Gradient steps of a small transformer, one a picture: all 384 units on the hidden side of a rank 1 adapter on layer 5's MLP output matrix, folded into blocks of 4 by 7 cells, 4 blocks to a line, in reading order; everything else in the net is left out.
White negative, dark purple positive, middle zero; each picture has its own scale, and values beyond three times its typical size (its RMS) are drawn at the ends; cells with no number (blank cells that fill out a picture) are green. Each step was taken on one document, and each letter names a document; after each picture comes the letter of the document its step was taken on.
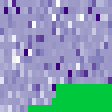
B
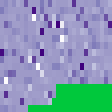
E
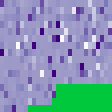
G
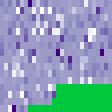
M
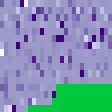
G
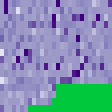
B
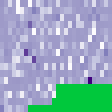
M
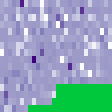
G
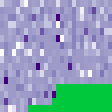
G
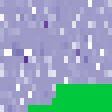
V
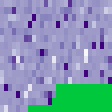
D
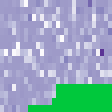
E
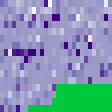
V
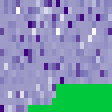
B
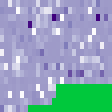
B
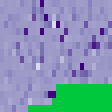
E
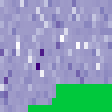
E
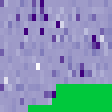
G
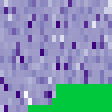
D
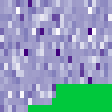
M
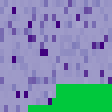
D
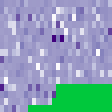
E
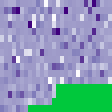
B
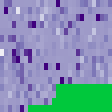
B
